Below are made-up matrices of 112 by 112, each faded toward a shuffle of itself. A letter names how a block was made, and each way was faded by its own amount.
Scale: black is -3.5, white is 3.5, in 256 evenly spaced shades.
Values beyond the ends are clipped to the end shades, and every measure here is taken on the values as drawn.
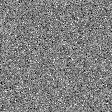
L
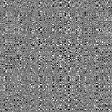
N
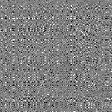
N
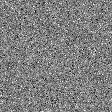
L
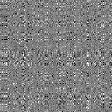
N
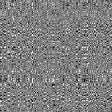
N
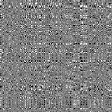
N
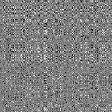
N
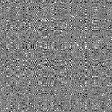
N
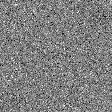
L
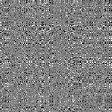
N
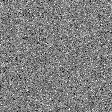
L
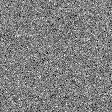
L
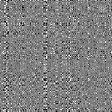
N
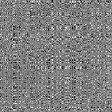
N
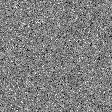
L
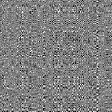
N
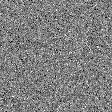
L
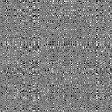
N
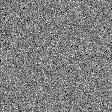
L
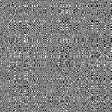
N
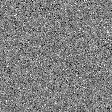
L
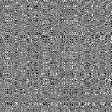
N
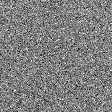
L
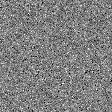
L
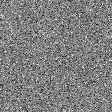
L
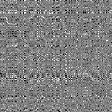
N
